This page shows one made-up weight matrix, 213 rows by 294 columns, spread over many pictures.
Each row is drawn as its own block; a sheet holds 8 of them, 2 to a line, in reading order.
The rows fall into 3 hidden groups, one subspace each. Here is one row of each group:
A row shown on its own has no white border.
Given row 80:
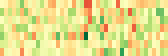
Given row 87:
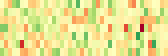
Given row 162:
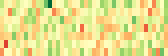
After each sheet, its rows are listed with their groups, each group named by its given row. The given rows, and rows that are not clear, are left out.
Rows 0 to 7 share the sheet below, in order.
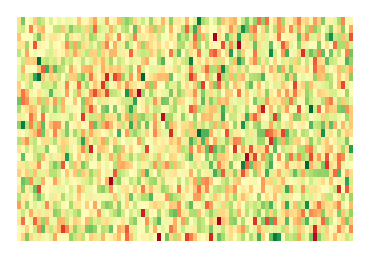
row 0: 87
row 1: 162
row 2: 80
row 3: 162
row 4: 162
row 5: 87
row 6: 87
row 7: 80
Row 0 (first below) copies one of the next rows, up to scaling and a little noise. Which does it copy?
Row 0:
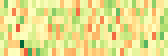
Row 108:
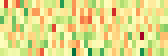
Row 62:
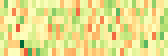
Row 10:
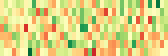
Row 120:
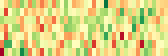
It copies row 62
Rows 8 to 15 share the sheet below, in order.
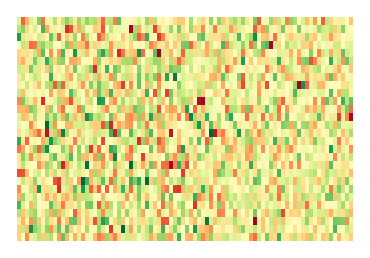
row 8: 87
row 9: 87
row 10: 87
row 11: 87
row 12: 162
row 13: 162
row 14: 87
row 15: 162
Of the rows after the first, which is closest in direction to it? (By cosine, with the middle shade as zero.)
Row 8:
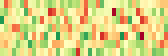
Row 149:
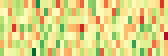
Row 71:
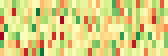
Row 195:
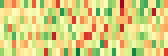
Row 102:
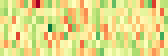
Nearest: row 149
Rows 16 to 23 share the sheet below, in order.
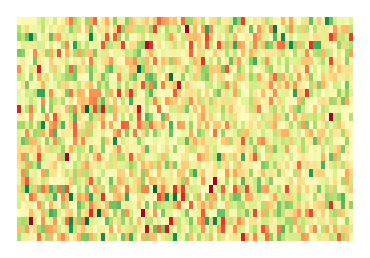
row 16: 80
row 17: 80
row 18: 80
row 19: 80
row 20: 162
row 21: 87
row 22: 162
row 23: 162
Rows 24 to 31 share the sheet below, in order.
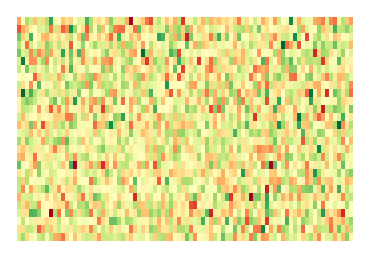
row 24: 162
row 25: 80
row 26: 80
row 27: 87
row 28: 87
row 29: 80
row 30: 87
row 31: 87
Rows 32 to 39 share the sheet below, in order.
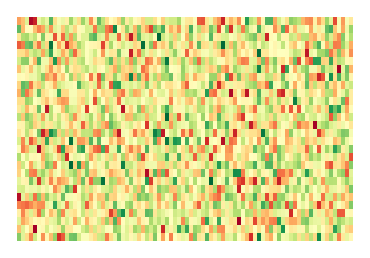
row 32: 87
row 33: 87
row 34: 162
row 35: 162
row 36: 162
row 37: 80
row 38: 80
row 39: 162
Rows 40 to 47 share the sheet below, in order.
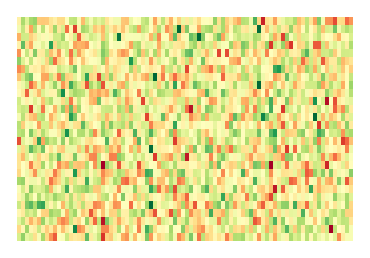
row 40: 87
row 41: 80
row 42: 162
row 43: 87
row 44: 80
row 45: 80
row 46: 80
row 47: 80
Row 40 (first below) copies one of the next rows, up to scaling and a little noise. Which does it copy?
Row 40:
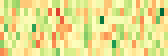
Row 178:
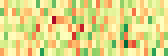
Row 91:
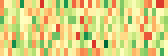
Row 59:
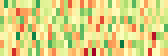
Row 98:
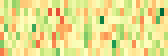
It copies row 98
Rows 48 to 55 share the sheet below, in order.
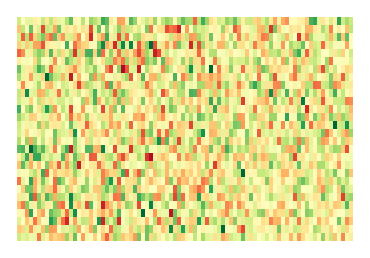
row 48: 80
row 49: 80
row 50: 162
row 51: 87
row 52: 80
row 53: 162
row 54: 80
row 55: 162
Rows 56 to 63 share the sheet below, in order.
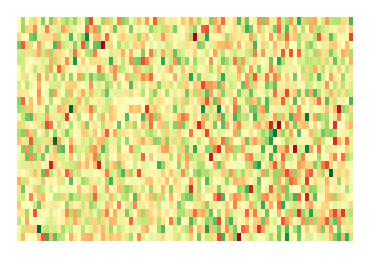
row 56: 87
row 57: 162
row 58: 87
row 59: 87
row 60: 80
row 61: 80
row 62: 87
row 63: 87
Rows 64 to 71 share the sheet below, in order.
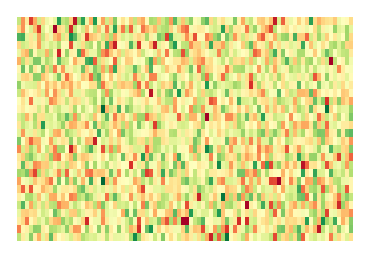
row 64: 87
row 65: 80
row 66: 80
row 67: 87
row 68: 87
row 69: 80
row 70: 87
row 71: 87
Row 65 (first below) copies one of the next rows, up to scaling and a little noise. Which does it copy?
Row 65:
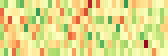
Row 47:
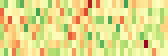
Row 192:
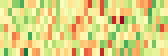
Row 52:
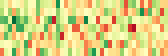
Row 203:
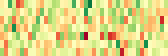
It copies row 47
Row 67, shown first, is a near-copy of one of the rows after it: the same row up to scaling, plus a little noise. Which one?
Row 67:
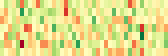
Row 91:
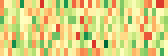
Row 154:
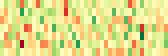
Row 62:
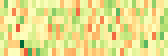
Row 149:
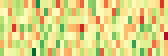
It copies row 154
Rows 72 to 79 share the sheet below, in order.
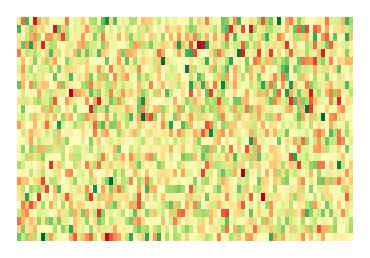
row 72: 80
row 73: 87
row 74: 87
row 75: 87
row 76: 80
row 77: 162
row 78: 80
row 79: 87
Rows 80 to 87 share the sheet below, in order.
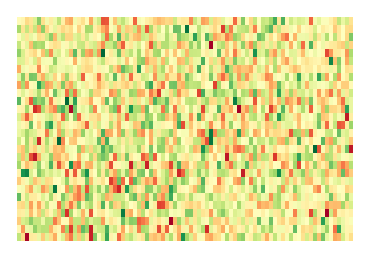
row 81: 80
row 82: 87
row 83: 162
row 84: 87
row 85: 162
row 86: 162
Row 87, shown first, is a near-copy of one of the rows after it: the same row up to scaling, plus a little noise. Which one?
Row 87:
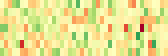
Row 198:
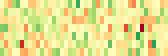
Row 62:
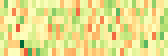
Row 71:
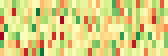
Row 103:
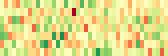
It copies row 198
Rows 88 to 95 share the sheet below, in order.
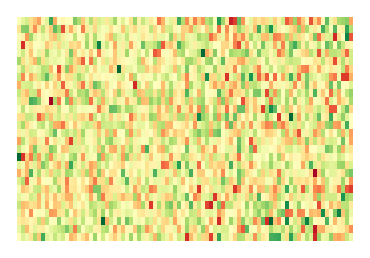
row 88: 87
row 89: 162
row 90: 87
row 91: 87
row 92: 87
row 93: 162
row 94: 80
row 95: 80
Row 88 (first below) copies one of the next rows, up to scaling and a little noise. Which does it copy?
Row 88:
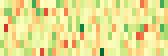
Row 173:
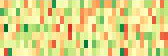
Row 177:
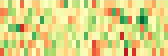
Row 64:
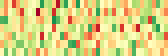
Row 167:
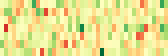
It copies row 167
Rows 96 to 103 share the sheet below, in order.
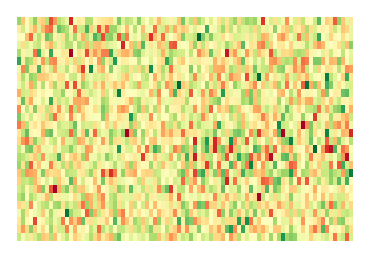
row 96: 162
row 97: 80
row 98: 87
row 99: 162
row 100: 162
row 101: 87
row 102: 162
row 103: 87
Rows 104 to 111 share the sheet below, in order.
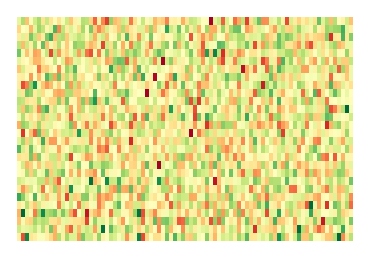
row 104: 80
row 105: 162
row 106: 162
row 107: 87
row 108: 87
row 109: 87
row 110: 87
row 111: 87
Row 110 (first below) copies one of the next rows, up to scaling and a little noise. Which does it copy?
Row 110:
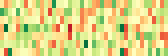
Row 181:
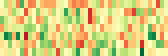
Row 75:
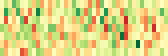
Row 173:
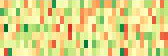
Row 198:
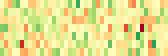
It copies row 173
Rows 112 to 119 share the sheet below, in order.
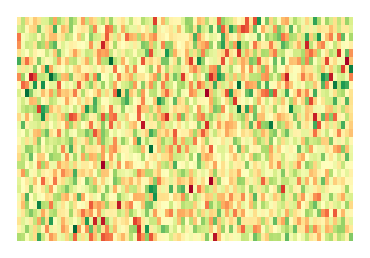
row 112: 87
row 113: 162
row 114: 162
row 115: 162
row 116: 80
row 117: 80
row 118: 80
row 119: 87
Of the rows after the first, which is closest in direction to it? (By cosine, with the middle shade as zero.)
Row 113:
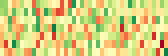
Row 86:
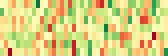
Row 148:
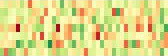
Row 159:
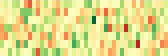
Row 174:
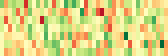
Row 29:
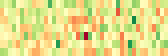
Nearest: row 86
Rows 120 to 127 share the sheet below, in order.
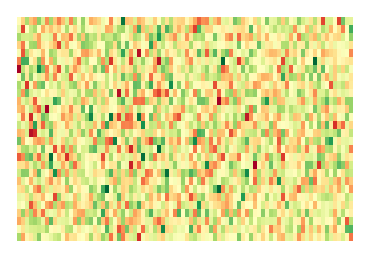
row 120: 87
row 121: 162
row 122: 87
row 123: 87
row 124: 87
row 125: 162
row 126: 80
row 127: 162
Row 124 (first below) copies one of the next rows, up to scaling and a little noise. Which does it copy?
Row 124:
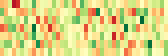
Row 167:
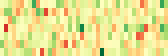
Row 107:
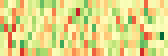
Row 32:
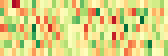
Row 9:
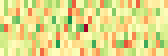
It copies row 32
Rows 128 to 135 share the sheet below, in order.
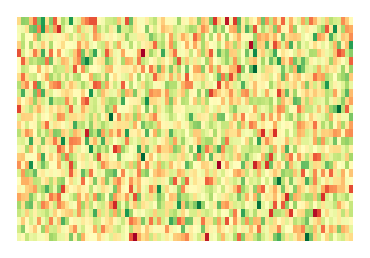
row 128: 162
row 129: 162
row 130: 87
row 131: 162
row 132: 162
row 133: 80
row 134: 162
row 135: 80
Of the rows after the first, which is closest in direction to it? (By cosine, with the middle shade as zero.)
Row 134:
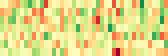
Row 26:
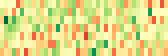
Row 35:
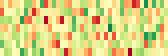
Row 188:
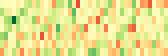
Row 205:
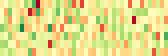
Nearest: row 35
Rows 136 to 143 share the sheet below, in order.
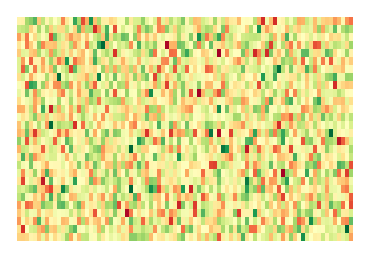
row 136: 87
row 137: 80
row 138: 162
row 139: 80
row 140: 80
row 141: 162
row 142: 162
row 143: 162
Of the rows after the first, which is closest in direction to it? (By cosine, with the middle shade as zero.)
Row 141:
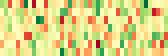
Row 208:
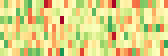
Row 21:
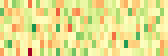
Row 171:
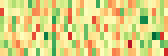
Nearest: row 208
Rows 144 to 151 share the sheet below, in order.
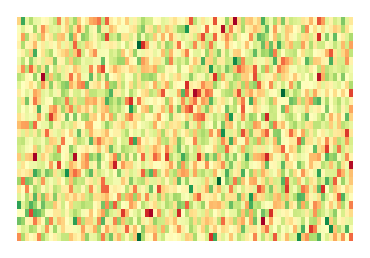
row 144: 87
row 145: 80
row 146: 162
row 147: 80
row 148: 87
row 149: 87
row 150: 80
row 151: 87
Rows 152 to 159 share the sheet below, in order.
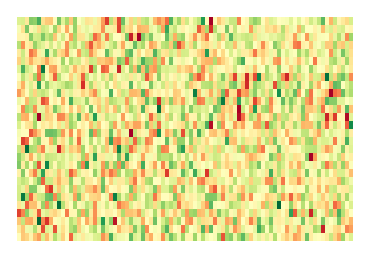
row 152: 80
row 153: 162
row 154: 87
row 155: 162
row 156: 162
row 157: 87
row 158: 162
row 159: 87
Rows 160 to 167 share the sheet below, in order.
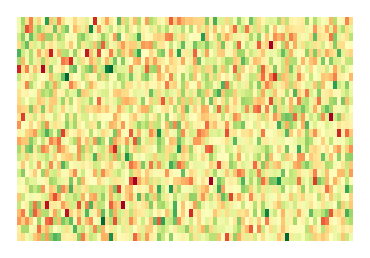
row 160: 80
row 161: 87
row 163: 80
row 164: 162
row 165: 80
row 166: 162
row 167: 87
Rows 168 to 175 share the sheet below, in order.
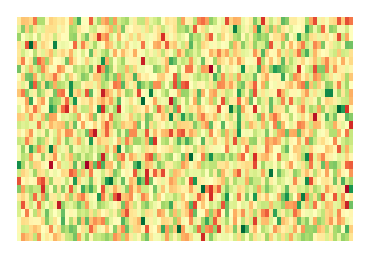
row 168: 87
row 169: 80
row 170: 80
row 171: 162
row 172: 80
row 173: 87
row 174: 162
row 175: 162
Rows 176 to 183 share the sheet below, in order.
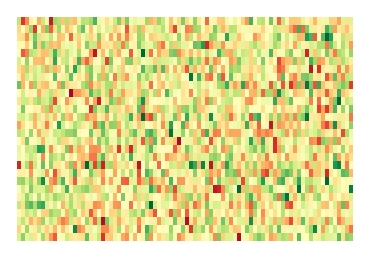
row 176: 162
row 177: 87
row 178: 87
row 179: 87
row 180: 80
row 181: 87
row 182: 80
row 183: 162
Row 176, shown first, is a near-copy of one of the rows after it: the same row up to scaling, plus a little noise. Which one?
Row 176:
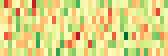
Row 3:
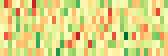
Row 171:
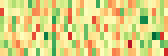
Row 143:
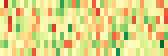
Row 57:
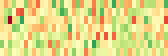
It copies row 3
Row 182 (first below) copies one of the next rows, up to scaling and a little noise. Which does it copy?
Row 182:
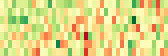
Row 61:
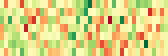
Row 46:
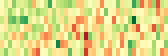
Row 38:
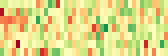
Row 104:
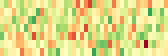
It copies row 46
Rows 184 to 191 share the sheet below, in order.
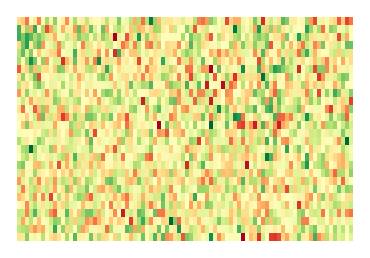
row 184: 80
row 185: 80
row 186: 87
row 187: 80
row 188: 80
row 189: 87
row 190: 162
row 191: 80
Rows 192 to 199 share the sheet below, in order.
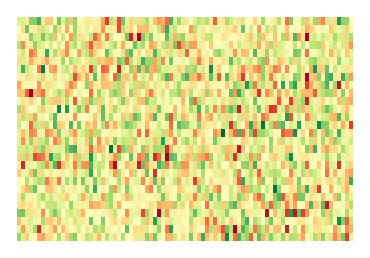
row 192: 80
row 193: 80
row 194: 80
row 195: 87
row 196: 87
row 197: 162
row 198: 87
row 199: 87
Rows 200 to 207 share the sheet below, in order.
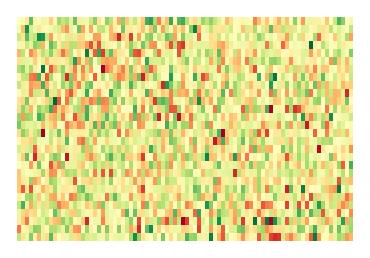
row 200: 80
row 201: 162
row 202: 162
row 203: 80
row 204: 162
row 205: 162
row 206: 87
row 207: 80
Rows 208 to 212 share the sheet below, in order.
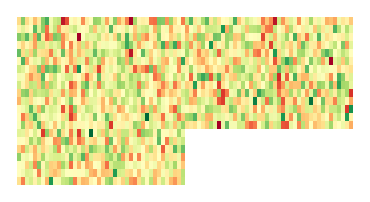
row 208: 162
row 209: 80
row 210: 162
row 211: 162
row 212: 162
